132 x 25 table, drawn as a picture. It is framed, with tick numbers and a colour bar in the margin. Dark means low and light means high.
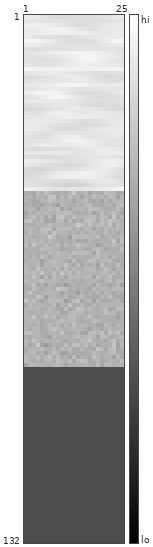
The table splits into 3 rows of 1 panel. Panel 1,1: very high, streaked across, faint in contrast. Panel 2,1: high, fine-grained, faint in contrast. Panel 3,1: low, flat.
